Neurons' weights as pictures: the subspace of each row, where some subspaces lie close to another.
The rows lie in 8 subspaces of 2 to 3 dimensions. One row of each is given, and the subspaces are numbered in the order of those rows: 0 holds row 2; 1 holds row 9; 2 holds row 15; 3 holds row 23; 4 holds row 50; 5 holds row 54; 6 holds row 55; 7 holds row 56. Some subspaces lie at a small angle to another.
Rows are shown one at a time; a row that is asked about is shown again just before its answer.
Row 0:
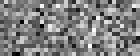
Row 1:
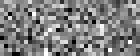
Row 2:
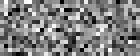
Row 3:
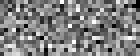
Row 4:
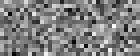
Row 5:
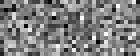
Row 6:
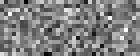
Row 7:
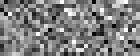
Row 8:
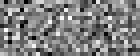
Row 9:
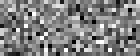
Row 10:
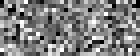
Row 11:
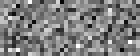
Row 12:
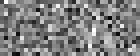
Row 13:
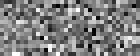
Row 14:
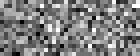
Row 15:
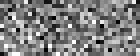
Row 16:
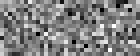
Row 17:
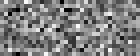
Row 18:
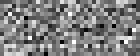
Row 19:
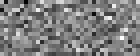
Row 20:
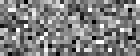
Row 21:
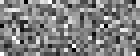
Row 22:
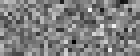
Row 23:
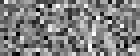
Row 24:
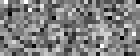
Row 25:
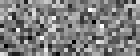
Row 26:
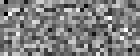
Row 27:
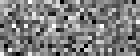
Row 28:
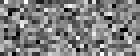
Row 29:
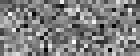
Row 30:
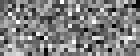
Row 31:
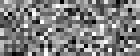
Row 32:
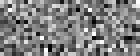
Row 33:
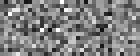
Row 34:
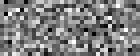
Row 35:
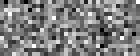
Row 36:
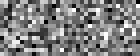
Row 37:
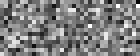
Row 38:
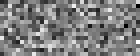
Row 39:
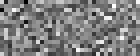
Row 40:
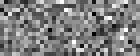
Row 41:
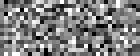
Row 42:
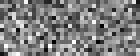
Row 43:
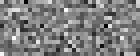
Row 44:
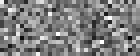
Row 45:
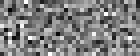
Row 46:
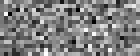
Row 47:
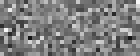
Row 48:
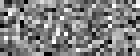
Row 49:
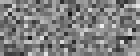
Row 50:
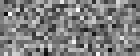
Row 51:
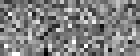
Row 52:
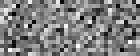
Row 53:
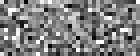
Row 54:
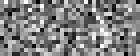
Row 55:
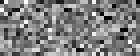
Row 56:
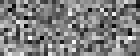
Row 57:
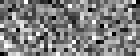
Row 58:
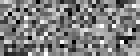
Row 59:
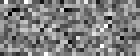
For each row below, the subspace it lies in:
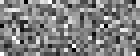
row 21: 0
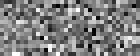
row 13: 3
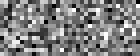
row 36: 5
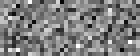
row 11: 5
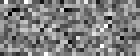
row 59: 0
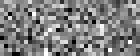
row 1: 2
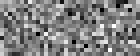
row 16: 6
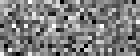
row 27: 0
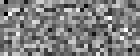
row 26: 4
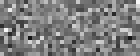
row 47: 7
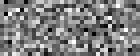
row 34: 4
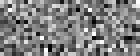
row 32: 3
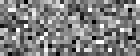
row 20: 1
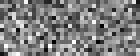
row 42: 2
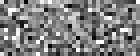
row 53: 1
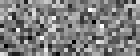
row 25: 2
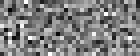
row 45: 7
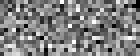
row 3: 4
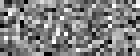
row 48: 3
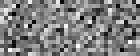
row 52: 5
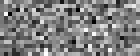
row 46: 4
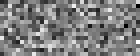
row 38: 5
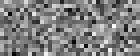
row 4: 1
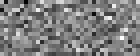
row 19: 6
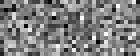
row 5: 5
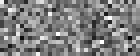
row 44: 3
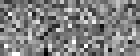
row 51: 2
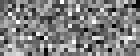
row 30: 4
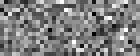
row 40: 6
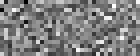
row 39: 6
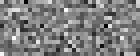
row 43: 0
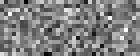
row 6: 2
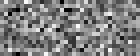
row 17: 0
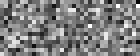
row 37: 5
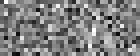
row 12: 3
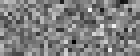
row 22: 6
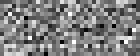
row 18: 7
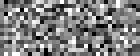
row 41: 4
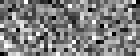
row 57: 2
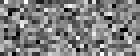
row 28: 1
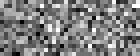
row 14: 3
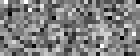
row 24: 5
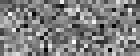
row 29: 1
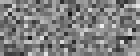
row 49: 7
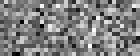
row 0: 3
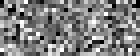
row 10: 3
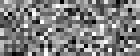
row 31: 1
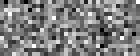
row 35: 5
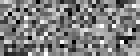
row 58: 7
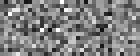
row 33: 0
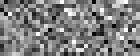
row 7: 6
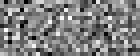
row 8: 7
